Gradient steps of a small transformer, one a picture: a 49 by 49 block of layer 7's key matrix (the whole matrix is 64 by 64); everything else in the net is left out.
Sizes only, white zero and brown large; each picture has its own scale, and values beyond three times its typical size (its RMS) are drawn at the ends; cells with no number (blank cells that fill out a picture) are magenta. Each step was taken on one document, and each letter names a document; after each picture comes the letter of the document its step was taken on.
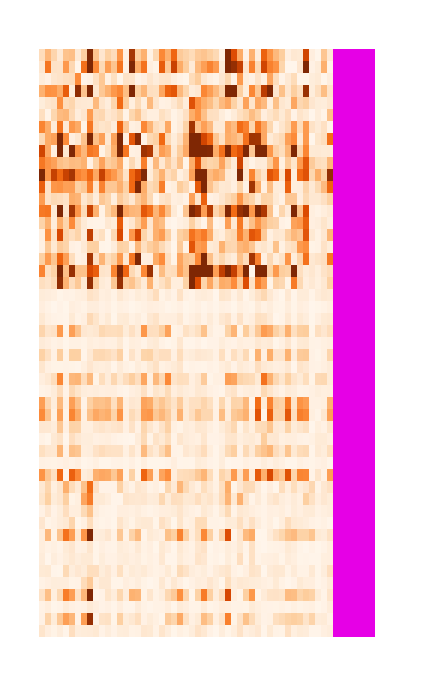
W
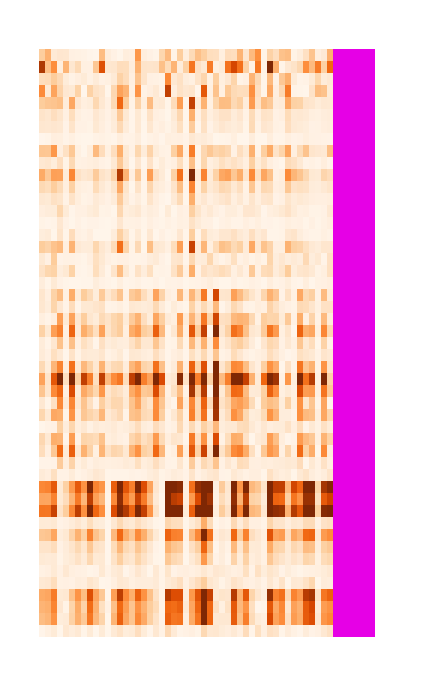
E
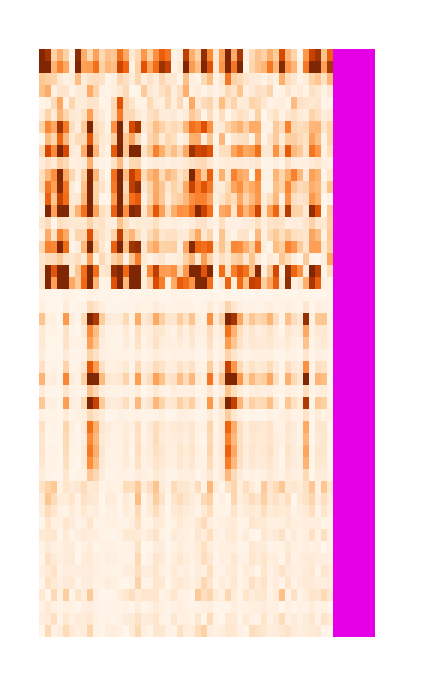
W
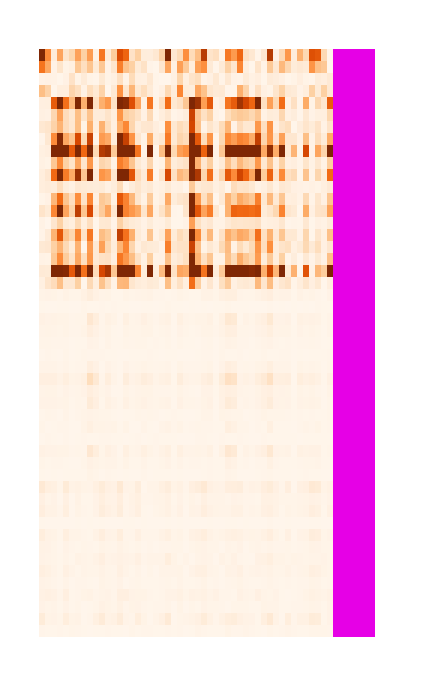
E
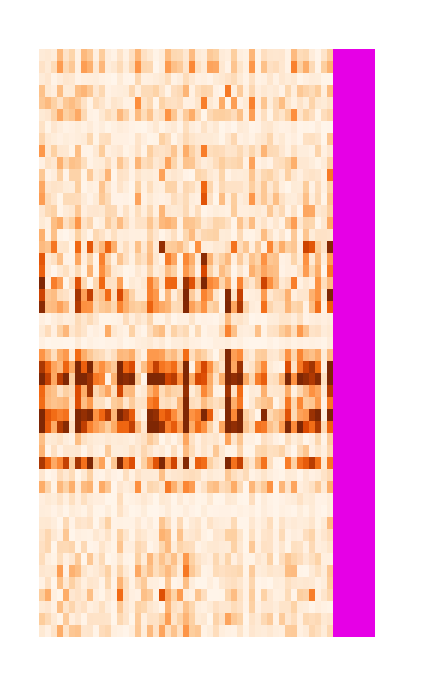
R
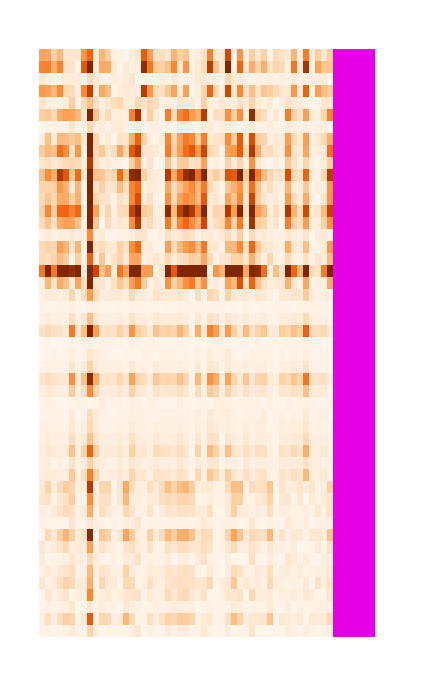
W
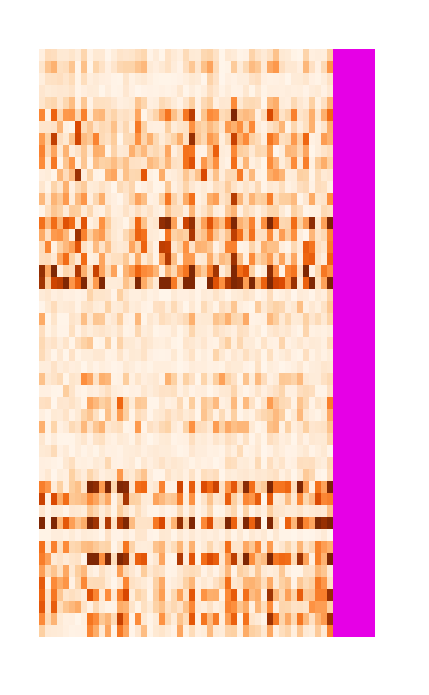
R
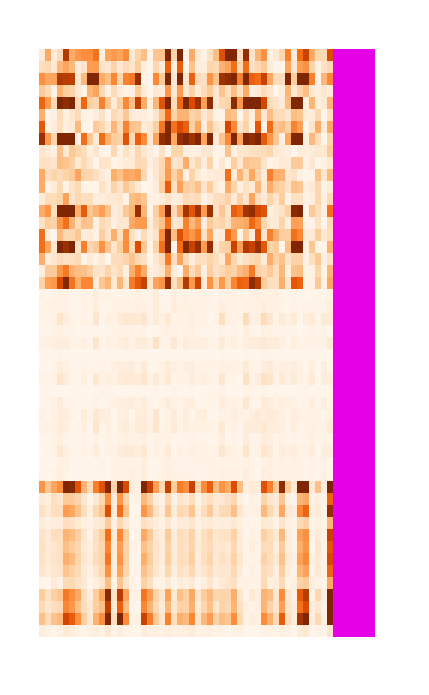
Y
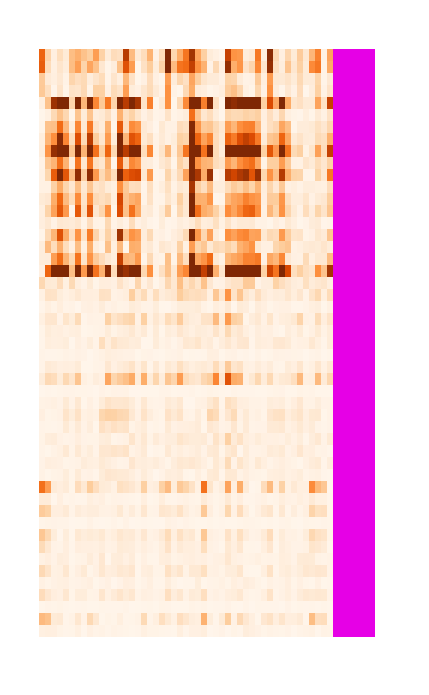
E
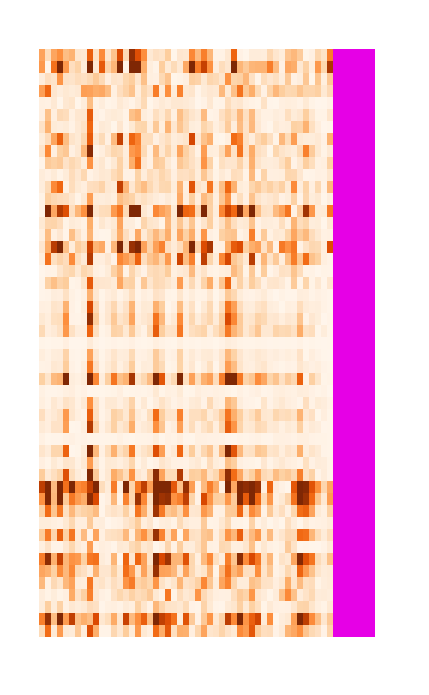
W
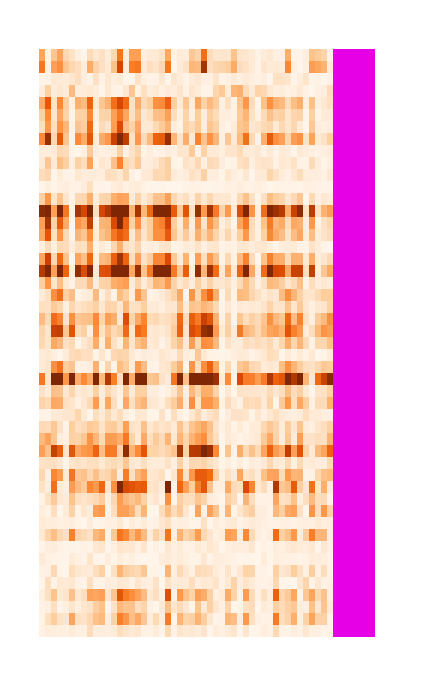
W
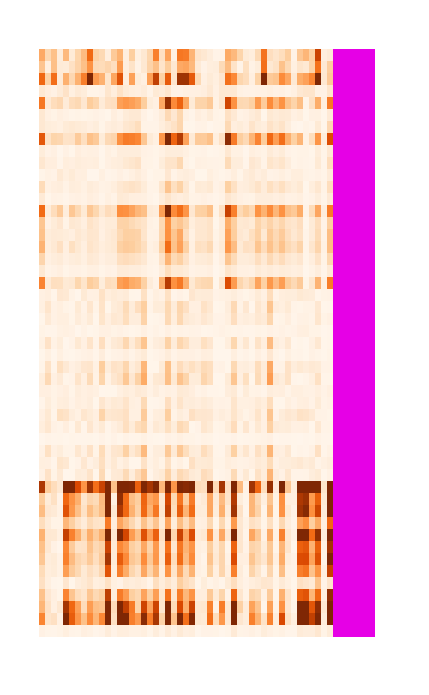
Y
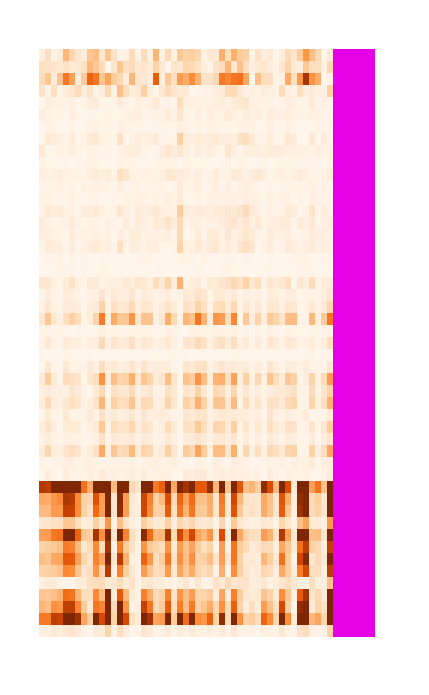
Y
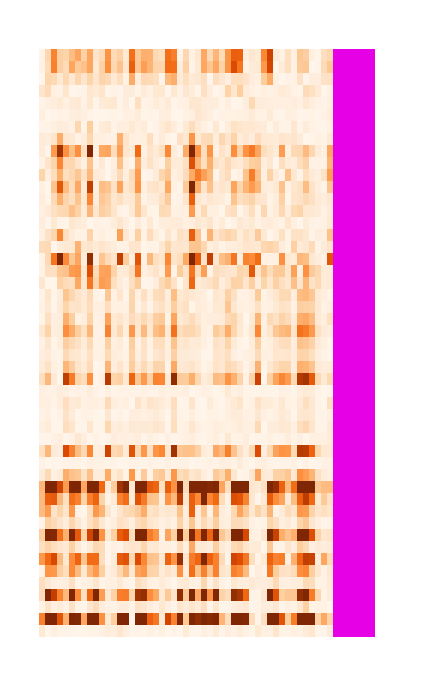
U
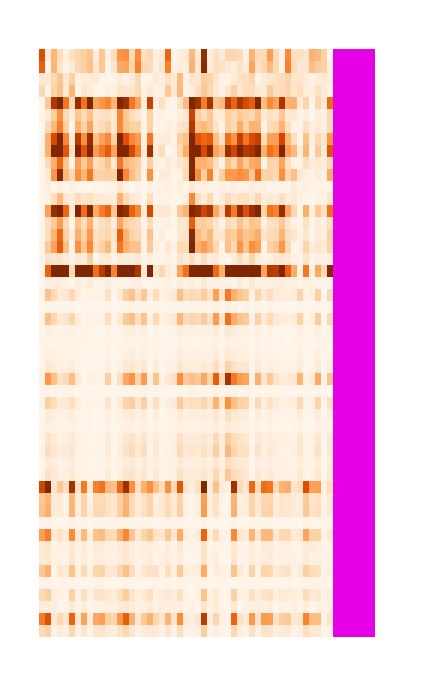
E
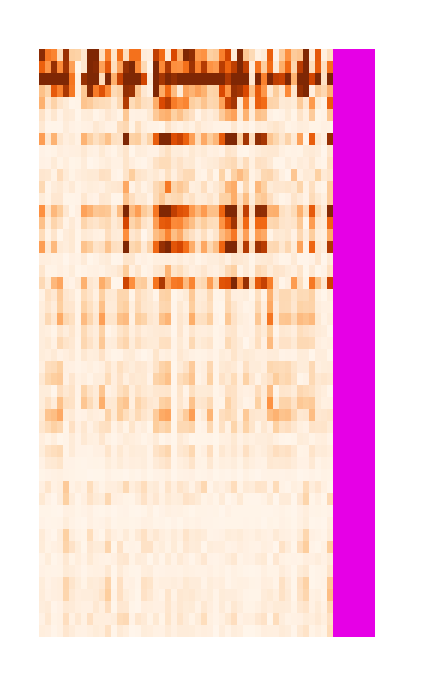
Y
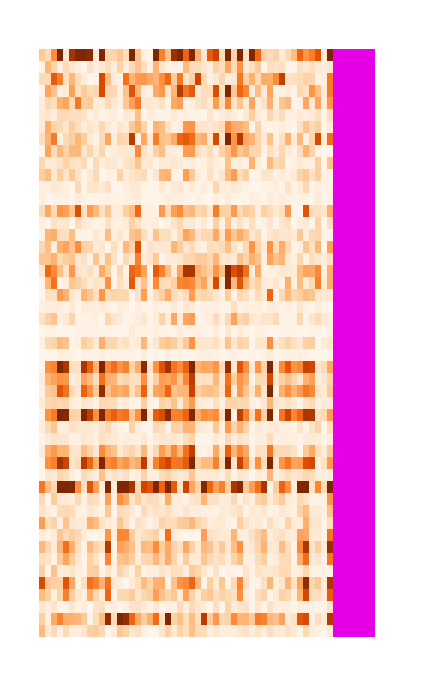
Y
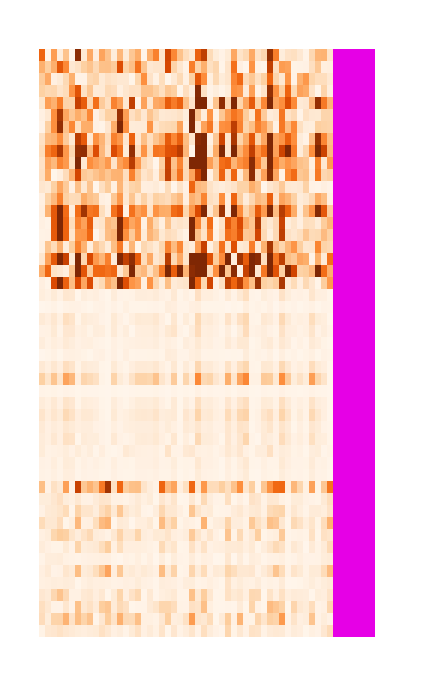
E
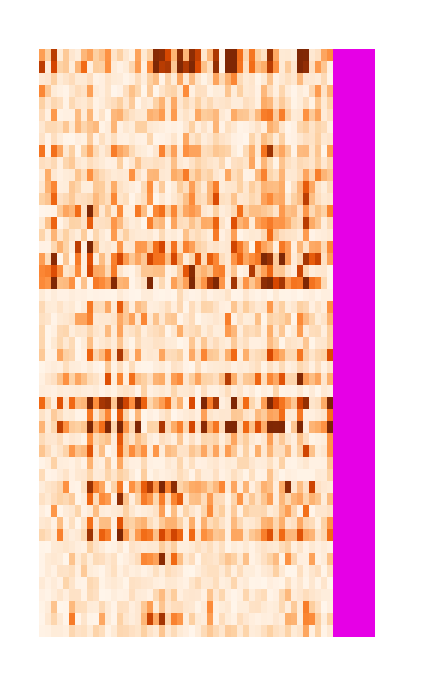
R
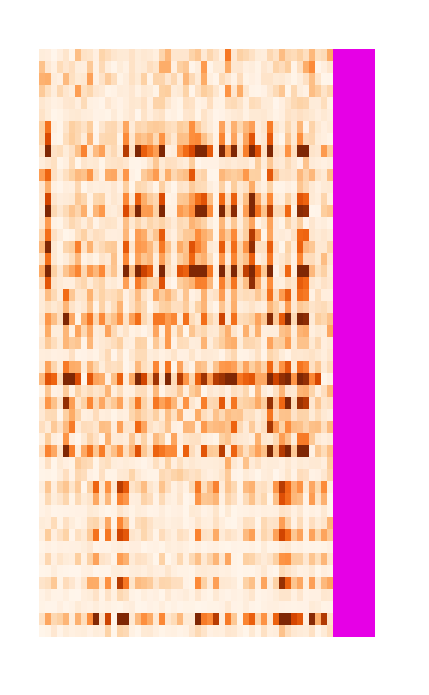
U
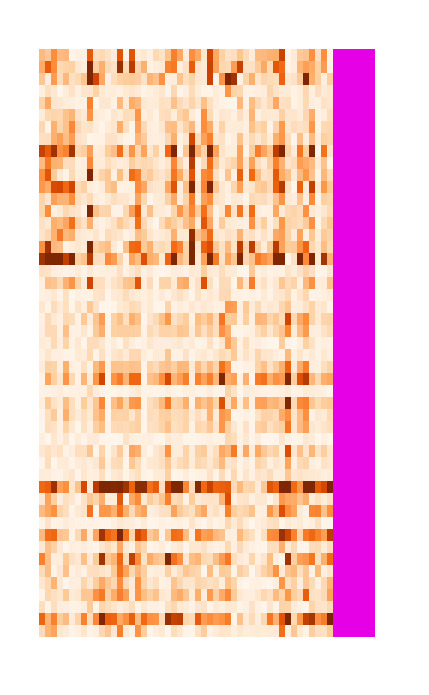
U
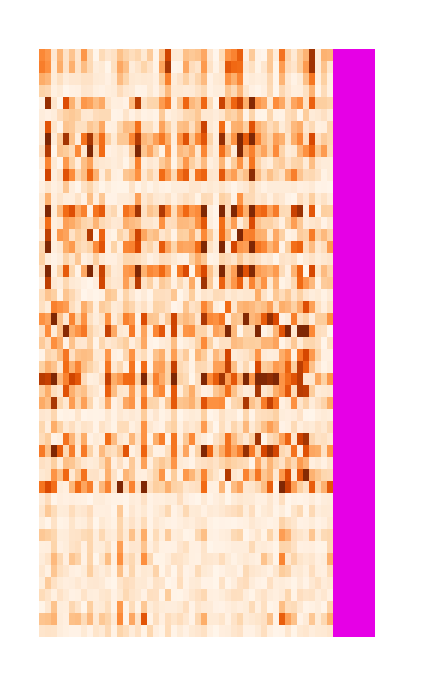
U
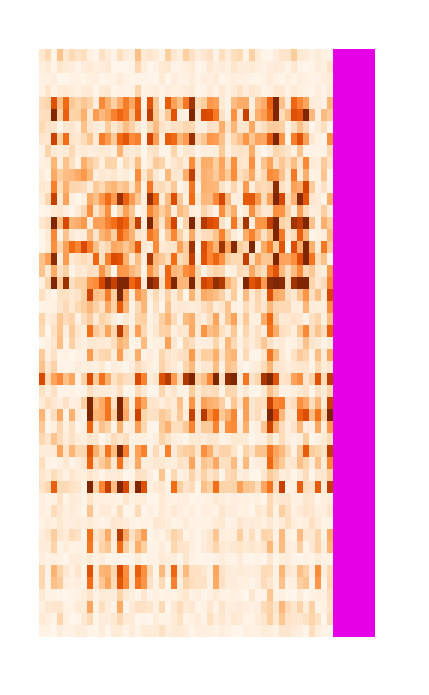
R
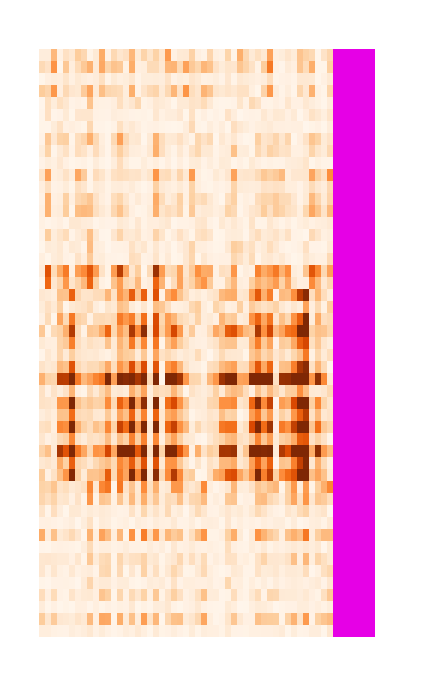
W
